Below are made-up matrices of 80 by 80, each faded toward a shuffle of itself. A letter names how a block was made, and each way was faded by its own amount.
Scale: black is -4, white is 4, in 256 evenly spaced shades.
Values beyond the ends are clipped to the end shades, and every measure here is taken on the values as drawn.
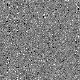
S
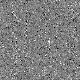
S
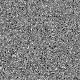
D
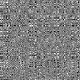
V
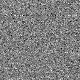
D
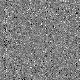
S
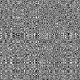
V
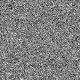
D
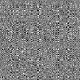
V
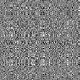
V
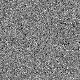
D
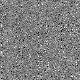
S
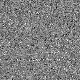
D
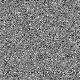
D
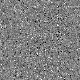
S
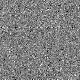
D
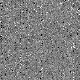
S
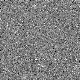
D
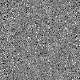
S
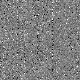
S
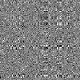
V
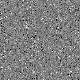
S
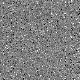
S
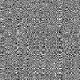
V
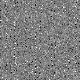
S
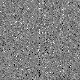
S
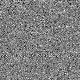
D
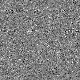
D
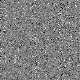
S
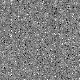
S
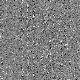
S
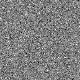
D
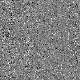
S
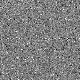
D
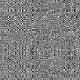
V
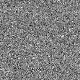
D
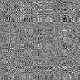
V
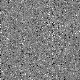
S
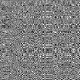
V
